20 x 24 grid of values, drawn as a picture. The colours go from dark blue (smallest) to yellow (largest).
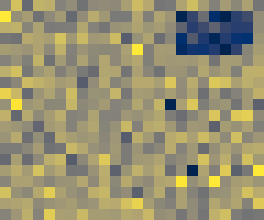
The ninth with the lowest average is the top right. Most values sit high, with a long tail of low ones. An odd patch, lower than its surroundings, sits in the top right.
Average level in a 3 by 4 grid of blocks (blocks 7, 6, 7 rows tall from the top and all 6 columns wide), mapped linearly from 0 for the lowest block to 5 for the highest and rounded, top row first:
5 4 3 0 / 5 4 5 5 / 5 5 4 5
